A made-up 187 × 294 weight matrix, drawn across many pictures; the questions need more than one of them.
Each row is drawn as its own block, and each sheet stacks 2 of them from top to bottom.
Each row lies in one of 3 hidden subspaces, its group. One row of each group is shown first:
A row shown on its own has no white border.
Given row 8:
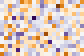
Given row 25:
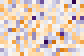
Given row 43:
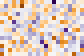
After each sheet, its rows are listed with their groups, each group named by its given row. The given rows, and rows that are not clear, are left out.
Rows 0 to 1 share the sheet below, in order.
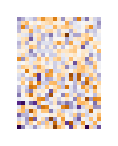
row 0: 8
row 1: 43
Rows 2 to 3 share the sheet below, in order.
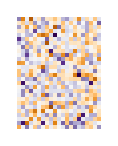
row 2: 43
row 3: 8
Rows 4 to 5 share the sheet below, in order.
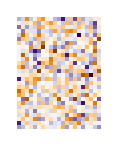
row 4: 8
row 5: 43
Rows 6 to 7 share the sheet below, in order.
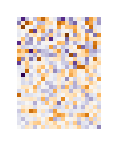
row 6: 8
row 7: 43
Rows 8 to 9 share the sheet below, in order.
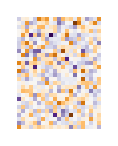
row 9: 25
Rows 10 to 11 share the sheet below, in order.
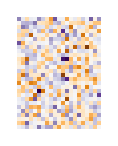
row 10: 25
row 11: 8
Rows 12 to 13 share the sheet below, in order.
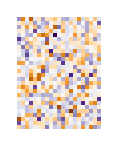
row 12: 43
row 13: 43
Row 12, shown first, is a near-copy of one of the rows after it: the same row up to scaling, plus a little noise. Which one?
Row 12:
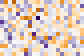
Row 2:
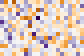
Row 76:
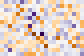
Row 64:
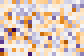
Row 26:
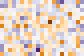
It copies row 2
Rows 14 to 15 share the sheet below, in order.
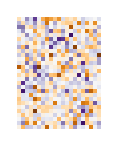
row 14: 25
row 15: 8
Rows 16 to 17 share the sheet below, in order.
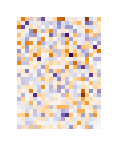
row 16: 8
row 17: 25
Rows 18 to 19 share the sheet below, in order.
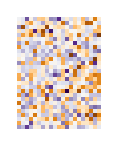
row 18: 8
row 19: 8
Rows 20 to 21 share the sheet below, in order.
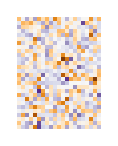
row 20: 25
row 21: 8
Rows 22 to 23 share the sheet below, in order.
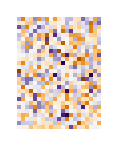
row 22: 43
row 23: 25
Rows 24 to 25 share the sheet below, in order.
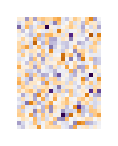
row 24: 25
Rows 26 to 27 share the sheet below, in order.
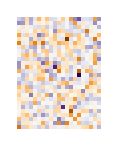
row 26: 43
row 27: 43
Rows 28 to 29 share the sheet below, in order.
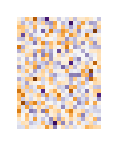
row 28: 25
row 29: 43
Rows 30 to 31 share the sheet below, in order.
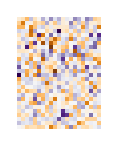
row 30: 25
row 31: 25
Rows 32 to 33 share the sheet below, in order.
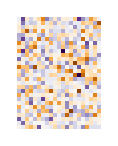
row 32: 43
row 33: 8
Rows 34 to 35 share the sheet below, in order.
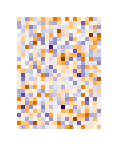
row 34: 25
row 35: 43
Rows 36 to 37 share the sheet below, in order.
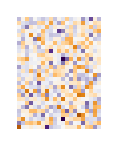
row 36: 25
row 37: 43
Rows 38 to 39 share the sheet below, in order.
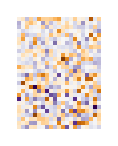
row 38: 25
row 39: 8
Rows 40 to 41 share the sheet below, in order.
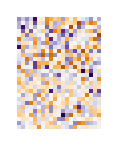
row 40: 25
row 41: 25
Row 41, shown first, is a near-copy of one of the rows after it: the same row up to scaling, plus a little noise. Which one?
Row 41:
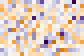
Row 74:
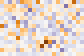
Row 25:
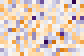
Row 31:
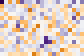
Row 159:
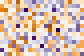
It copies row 25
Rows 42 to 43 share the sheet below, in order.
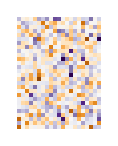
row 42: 25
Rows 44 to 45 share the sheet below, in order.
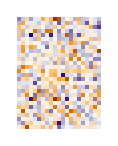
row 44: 8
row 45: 8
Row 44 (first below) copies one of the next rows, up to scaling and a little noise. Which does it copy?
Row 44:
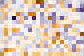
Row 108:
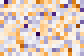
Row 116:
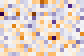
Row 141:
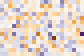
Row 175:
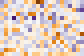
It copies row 175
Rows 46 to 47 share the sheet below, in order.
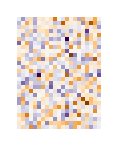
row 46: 8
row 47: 25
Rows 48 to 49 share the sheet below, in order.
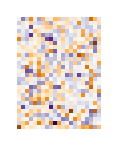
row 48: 8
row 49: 43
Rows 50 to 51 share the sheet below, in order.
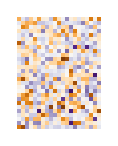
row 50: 25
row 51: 43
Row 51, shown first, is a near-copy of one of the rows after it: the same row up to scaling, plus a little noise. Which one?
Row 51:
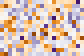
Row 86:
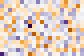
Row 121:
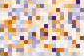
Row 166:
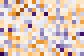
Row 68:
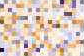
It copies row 121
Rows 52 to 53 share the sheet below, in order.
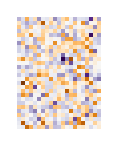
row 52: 25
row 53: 8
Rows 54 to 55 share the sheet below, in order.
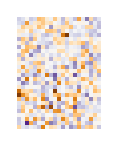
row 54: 8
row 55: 43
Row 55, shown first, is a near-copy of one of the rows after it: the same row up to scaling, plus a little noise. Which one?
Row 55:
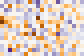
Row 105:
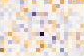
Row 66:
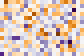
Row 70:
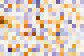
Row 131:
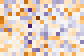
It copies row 70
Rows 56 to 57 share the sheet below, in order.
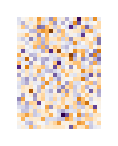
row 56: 43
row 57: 25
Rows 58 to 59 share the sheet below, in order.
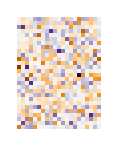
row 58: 43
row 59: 8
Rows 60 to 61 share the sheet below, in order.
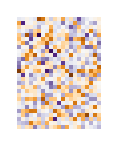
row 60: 43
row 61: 43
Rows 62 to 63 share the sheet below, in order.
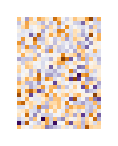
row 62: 25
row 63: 43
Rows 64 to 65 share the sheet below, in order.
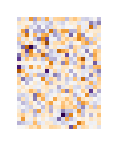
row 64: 43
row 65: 25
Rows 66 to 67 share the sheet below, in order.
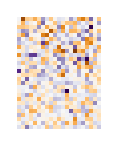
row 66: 43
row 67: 8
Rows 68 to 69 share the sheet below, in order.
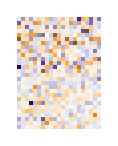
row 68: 43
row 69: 43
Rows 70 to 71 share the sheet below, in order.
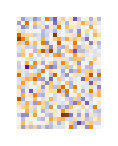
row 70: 43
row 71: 25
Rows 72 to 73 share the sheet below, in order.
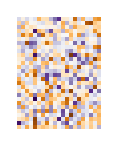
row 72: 8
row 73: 25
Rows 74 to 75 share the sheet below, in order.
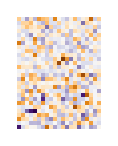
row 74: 25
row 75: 43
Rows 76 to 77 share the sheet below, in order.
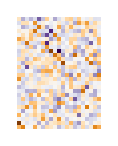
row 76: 43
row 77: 43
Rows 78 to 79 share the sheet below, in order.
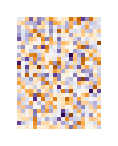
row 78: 43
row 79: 25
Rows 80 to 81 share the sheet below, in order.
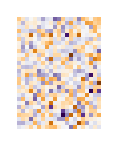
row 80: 8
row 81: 25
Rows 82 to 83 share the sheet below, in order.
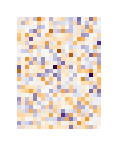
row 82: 43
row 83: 25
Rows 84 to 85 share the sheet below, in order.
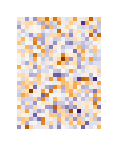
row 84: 25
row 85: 8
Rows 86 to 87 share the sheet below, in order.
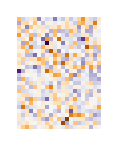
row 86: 43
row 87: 8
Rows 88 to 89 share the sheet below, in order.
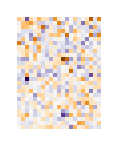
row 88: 25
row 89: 25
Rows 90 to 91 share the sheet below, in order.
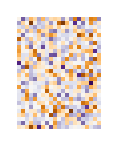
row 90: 8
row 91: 8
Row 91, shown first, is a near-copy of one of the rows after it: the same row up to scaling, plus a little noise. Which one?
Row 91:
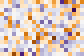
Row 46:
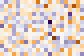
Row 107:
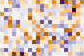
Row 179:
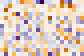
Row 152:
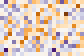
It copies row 107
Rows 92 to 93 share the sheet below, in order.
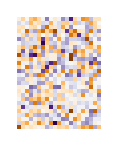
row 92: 43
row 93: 43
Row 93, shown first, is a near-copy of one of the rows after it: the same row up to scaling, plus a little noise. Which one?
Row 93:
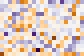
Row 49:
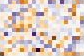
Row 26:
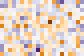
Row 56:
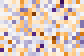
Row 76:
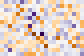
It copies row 49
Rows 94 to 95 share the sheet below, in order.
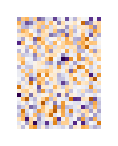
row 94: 25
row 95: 8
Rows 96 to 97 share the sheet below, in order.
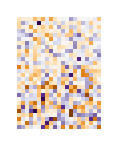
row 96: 43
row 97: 43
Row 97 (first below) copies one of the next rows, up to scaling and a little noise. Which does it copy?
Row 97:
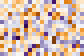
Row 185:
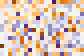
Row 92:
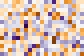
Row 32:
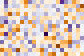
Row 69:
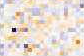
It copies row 92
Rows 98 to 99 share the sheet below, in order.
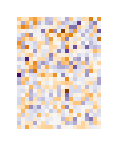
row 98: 25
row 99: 8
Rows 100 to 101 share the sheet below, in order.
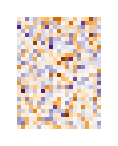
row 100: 25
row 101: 8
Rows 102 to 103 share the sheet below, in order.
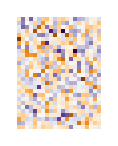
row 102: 43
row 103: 25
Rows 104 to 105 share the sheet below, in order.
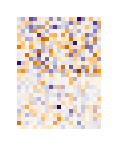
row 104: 43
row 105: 43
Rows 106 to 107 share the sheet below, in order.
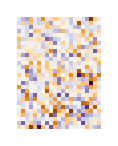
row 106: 8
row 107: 8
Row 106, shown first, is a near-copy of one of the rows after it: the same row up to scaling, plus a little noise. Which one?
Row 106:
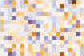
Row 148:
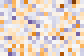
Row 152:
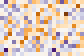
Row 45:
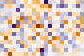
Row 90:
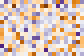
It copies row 148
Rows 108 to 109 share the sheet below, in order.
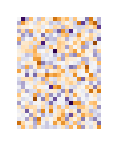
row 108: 8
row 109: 25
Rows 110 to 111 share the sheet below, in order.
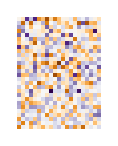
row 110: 25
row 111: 8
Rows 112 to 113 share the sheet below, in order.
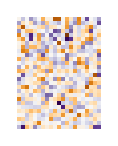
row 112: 8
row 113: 43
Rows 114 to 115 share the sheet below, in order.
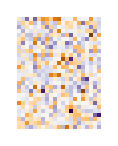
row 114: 25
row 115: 8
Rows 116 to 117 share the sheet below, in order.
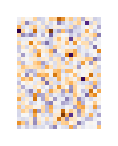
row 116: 8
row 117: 25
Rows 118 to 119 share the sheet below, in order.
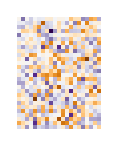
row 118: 43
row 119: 25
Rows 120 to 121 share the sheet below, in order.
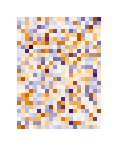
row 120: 43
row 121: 43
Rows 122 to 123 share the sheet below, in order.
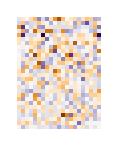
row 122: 8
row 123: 25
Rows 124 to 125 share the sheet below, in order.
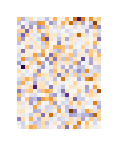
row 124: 8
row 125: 8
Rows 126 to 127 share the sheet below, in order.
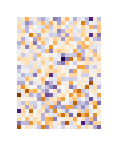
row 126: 25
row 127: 43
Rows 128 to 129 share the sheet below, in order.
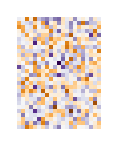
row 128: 25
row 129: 8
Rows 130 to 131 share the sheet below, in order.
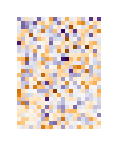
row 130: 25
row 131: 43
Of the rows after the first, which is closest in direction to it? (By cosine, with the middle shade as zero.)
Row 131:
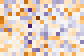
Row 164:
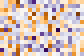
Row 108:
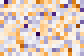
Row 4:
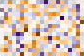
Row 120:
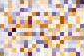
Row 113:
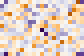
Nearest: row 113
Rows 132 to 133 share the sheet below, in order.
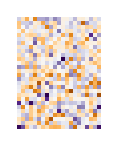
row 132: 25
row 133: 43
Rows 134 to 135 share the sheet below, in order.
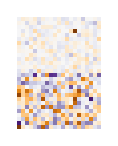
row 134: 8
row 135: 43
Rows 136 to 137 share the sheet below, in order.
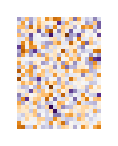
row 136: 8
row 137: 43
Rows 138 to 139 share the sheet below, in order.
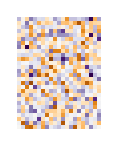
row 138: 25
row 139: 8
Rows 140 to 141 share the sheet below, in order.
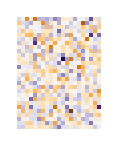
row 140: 25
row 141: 8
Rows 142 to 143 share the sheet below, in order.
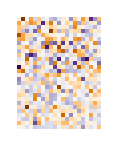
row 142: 43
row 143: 25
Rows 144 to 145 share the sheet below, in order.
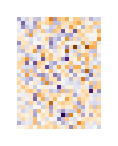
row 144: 25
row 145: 25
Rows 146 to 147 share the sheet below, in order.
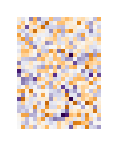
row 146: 43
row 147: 25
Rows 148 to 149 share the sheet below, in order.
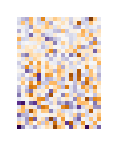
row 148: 8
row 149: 43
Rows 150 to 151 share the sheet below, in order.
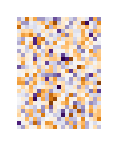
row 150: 25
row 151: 25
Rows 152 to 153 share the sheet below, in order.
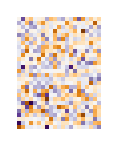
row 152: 8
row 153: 43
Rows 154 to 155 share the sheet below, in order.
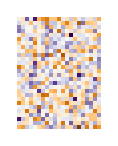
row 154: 25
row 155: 43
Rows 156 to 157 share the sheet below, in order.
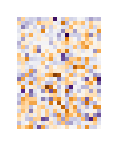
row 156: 25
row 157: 8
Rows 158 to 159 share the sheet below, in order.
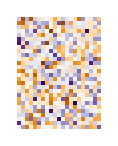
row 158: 43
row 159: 25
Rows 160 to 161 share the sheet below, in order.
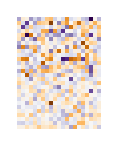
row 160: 25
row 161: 25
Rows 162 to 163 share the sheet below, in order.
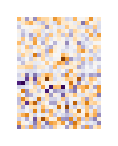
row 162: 25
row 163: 25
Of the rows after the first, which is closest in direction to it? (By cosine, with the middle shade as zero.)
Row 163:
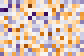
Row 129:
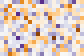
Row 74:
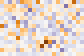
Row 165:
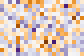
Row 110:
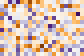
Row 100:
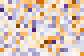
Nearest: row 110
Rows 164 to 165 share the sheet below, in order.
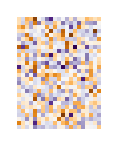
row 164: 25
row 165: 25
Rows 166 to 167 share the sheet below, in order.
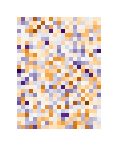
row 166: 43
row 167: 25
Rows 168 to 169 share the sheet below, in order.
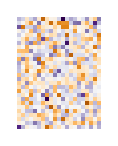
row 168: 8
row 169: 43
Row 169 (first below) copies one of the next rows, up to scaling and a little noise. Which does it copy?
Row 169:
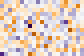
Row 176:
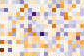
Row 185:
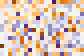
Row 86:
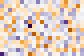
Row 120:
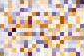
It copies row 86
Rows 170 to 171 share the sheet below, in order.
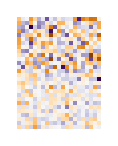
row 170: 8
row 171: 25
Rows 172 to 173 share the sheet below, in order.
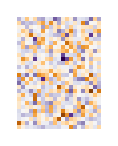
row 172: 25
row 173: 25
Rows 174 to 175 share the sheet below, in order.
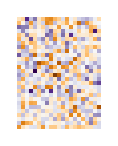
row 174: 25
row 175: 8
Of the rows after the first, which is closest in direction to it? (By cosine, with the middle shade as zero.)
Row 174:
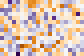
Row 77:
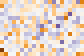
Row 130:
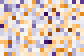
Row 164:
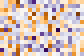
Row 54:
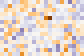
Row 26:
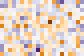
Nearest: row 130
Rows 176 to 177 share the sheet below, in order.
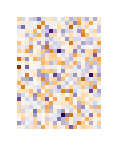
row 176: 43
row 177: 25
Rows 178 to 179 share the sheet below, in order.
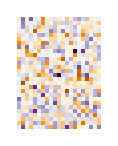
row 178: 43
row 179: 8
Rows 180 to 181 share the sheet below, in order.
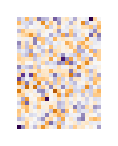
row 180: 25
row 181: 43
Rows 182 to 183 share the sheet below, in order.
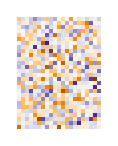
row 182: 43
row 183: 8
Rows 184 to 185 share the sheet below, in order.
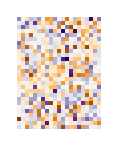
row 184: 25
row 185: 43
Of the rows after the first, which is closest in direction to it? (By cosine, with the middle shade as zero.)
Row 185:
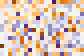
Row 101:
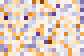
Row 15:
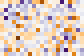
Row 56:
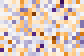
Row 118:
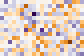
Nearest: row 56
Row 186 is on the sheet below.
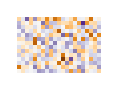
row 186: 25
